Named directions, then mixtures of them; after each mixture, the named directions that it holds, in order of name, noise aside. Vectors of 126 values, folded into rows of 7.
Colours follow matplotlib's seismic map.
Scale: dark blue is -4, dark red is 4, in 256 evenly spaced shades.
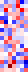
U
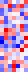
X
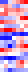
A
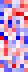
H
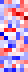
A, H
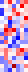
H, X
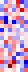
U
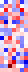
U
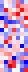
H, U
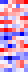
A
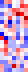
H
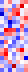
H, X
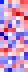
A, H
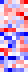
A, H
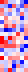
A, X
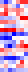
A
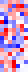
U, X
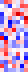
H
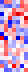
H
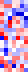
H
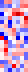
H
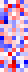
U, X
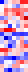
A, H
